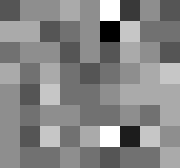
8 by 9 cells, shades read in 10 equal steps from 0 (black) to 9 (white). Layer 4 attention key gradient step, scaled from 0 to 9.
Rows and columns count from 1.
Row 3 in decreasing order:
6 5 5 5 5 4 3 3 3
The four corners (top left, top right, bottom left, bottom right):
3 3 5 6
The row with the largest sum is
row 7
